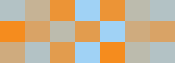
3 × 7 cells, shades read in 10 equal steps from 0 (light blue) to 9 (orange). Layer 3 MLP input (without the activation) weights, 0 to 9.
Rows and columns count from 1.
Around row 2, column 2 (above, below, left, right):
4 2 9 3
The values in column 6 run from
3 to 5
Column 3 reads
8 3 7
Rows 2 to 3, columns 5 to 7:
0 5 6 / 9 3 2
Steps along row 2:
down down up down up up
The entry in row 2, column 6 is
5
